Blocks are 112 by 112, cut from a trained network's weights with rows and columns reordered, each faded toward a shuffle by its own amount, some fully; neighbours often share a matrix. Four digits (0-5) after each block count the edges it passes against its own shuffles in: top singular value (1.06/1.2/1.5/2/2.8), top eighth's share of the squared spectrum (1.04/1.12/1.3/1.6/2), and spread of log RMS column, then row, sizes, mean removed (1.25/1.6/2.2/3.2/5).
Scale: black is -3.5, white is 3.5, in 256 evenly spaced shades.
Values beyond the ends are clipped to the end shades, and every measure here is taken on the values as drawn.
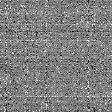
3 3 3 1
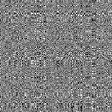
4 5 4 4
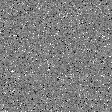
0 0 0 0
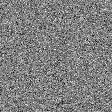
0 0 0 0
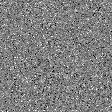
2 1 0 0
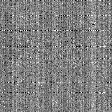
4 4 1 3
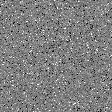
0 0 0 0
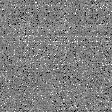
2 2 2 0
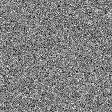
1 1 0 0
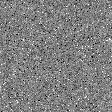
0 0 0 0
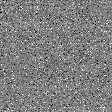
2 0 0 0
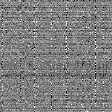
4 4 3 1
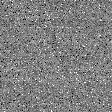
1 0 0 0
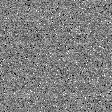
1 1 0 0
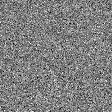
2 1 0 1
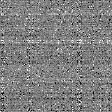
4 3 3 1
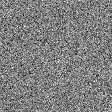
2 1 0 0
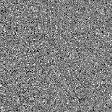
3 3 2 2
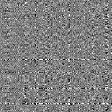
4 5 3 3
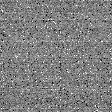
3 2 2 0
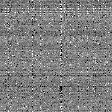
4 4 3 1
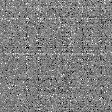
3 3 2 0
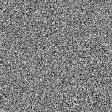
3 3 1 1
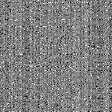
4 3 0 3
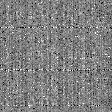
4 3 0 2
